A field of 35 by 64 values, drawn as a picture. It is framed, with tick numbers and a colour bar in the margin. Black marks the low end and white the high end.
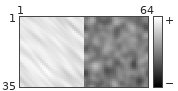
It is made of 1 by 2 panels. Panel 1,1: very high, slanting down to the right, faint in contrast. Panel 1,2: middling, blotchy.
